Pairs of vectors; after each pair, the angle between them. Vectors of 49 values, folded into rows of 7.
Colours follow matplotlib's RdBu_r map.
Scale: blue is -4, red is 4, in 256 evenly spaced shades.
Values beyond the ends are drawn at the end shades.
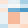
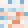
partly aligned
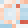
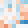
nearly opposite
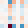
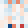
nearly opposite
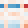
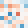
partly opposed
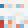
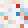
partly opposed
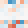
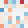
partly aligned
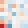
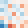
nearly opposite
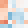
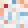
partly aligned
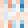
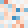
partly opposed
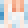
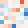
partly aligned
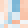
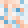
orthogonal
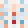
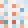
nearly parallel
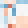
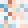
orthogonal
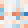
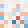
partly opposed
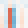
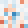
partly aligned
